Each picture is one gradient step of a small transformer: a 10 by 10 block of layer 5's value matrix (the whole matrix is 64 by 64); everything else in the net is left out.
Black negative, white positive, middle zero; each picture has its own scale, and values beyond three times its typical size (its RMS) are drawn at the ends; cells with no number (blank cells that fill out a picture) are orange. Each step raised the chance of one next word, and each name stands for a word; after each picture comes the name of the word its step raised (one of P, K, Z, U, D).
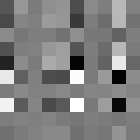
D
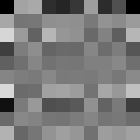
D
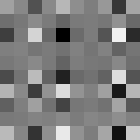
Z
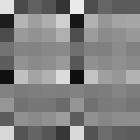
Z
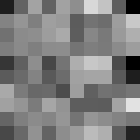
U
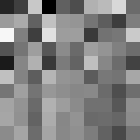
D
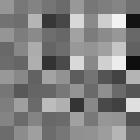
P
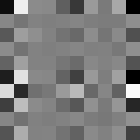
U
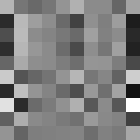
P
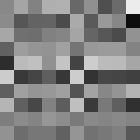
D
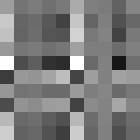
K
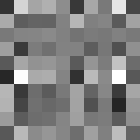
U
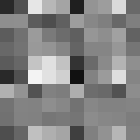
U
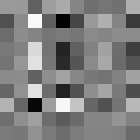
P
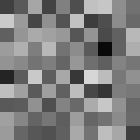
K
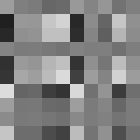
Z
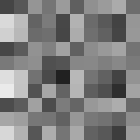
D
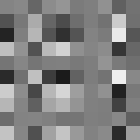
Z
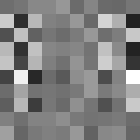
D
